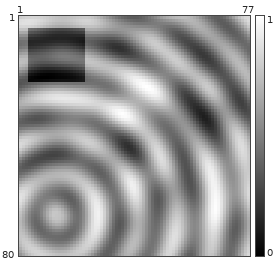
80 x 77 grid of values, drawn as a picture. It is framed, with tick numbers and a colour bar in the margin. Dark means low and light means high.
Odd patch: lower, in the top left. Ninth with the lowest average: top left. Rings: centred on the bottom left. Average level on the scale: 60%.
